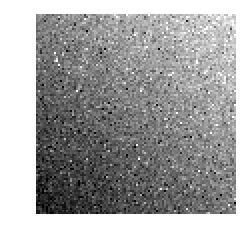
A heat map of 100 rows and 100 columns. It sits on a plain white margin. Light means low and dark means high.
Mirror symmetry: none. Odd rows or columns: none. Ninth with the lowest average: top right. Slope: up to the bottom left. Ninth with the highest average: bottom left. Grain: fine.
